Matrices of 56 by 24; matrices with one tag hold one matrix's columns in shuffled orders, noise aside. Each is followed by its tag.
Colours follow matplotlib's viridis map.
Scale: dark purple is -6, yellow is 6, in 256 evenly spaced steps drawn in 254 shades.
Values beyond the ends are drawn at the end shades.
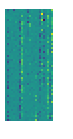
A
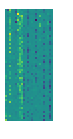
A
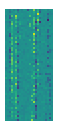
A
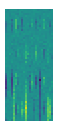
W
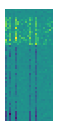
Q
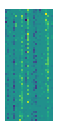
A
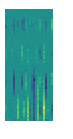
W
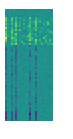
Q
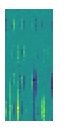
W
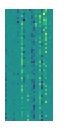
A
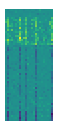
Q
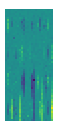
W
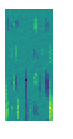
W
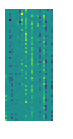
A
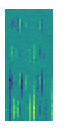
W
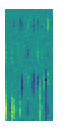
W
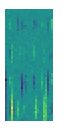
W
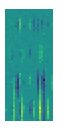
W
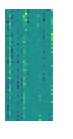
A
